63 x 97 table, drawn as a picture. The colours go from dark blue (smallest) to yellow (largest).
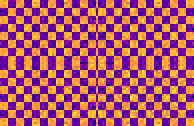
Grain: checkered. Mirror symmetry: left to right and top to bottom. Histogram: two levels.
